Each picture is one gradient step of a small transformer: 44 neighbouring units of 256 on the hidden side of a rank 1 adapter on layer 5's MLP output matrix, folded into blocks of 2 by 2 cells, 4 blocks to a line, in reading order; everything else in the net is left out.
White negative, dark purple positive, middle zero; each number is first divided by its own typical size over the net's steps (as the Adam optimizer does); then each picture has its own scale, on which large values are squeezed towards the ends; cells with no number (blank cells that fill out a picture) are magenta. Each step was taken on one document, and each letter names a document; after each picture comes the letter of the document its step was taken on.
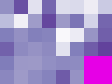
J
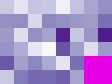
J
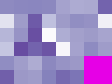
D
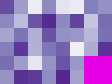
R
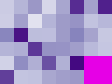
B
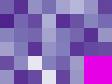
R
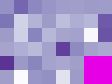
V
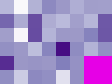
V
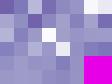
D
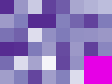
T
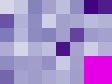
D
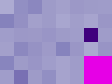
V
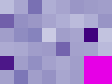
V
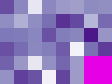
R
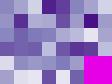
R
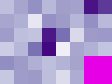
D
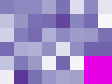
B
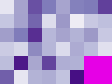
T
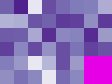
R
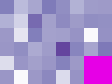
V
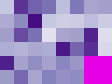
V
